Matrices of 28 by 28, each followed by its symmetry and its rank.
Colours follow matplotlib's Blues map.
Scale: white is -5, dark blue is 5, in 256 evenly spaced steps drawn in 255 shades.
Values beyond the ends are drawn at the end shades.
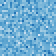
antisymmetric, full rank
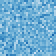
antisymmetric, full rank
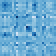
symmetric, rank three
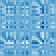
antisymmetric, rank two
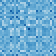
symmetric, rank three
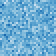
antisymmetric, full rank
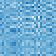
neither, rank three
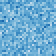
neither, full rank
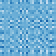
antisymmetric, rank two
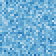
neither, full rank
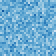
neither, full rank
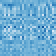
neither, rank three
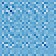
symmetric, rank three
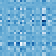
antisymmetric, rank two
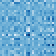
neither, rank three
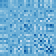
symmetric, rank three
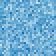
neither, full rank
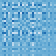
antisymmetric, rank two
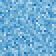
antisymmetric, full rank
